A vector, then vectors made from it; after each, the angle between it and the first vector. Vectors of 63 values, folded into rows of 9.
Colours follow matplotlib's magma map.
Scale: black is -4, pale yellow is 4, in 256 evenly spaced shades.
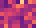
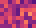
partly opposed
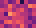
partly opposed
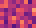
partly opposed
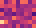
orthogonal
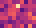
partly aligned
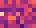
orthogonal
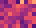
nearly parallel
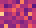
partly aligned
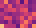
partly opposed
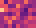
orthogonal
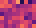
nearly opposite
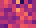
partly opposed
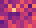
orthogonal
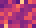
nearly parallel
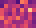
orthogonal
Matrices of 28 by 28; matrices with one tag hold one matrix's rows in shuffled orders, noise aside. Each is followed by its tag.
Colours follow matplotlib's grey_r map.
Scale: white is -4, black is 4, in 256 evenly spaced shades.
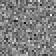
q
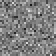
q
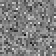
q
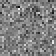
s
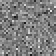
q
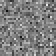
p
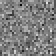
p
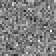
q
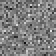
q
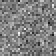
s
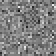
s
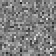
p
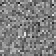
s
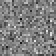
p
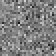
s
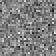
s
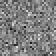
q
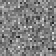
s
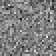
p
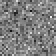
q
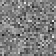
s
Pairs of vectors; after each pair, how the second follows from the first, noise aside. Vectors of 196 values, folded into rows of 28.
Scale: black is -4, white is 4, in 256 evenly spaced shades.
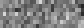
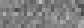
shrunk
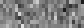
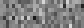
shuffled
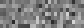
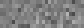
shrunk
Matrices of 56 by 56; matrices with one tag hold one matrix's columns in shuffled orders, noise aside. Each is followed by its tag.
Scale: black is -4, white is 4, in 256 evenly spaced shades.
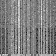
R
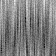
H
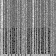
R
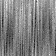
H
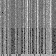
R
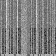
R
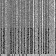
R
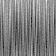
H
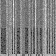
R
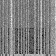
R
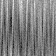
H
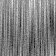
H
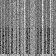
R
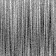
H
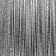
H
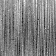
H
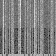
R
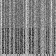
R
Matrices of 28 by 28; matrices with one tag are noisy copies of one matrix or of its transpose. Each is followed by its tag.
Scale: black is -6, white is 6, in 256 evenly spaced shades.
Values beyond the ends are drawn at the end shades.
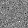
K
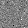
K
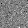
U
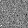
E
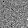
U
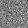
U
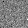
U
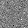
K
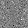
K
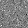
E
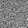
U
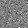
U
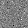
K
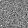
E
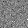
U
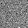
U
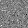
E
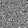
U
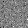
U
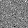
E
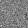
E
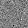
K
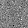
K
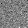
U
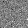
U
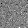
U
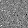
E
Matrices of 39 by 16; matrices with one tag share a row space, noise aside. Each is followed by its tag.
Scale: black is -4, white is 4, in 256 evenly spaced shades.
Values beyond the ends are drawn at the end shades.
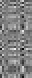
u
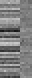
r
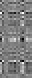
u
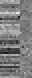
r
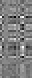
u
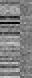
r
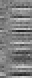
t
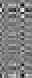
u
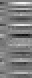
t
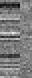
r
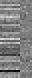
r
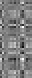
u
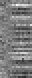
t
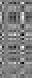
u
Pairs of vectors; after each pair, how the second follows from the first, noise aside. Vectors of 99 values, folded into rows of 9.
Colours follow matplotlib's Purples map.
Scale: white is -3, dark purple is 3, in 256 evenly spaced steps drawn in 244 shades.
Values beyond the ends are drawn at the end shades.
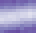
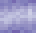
shrunk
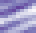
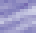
shrunk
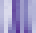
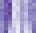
negated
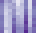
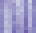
shrunk
